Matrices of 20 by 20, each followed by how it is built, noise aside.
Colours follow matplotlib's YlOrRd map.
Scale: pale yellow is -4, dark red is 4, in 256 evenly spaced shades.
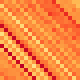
Toeplitz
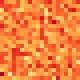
noise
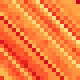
Toeplitz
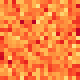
noise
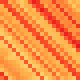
Toeplitz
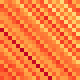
Toeplitz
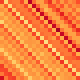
Toeplitz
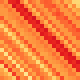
Toeplitz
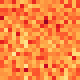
noise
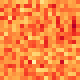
noise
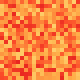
noise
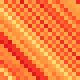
Toeplitz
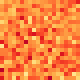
noise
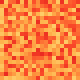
noise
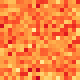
noise
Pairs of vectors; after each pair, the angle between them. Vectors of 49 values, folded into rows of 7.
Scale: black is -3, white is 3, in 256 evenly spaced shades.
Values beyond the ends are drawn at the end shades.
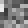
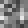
orthogonal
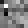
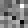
orthogonal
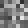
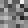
nearly opposite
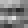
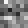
partly aligned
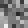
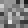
partly opposed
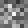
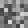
partly opposed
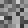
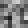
partly aligned
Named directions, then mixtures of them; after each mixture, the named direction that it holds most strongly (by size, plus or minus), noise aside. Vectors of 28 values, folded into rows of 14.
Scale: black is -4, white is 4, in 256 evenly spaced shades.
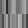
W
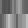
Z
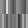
W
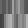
Z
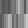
Z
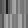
W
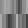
Z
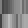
Z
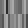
W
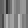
W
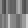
Z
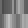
Z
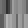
Z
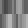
Z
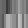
Z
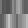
Z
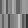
W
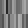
W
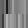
W
